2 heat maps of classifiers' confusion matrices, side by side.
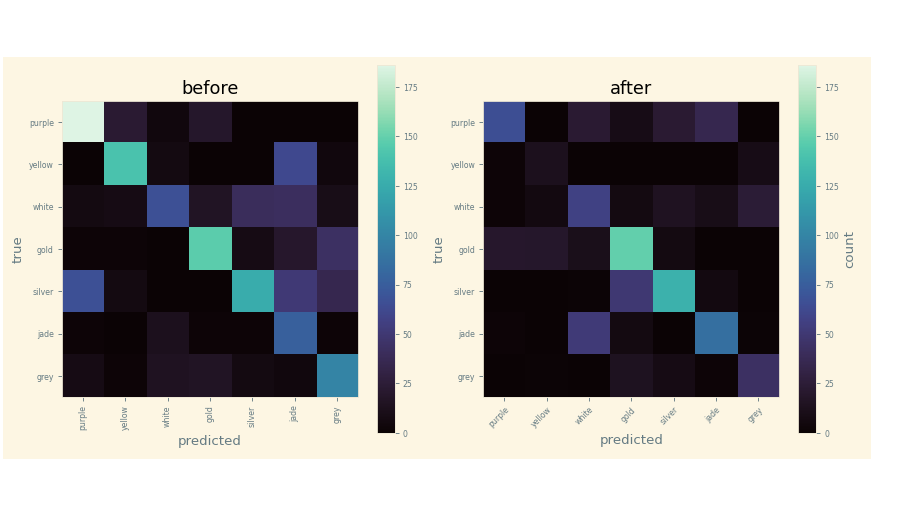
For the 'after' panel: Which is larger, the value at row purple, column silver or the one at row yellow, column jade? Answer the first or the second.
the first
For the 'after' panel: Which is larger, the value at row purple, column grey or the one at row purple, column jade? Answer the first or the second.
the second
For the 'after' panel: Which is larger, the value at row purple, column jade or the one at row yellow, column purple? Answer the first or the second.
the first
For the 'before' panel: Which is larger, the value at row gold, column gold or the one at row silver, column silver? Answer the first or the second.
the first
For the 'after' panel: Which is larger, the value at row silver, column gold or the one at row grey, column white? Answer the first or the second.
the first
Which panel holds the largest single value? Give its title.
before
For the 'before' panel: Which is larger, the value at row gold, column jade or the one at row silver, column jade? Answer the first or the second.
the second
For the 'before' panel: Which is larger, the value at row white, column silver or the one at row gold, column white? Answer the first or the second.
the first
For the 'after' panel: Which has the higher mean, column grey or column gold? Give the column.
gold
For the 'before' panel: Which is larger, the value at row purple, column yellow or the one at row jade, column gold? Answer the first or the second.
the first
